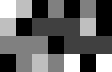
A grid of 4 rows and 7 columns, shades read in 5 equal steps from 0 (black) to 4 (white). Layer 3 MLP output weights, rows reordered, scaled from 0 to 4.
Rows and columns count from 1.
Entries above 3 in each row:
1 0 0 2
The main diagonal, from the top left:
4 0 2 2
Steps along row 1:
down down up down up down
